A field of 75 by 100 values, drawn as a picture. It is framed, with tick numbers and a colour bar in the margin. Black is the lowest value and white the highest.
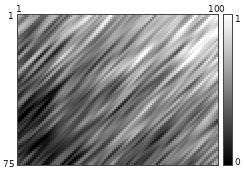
The halves do not mirror each other. The values follow a bell shape. The top right is the ninth with the highest average. The grain runs diagonally up to the right. The field climbs toward the top right. The bottom left is the ninth with the lowest average. No row or column stands out.
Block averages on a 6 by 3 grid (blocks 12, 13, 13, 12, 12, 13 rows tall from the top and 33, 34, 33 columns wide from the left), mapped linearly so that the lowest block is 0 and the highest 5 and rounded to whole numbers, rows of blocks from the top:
345 | 235 | 234 | 123 | 122 | 012
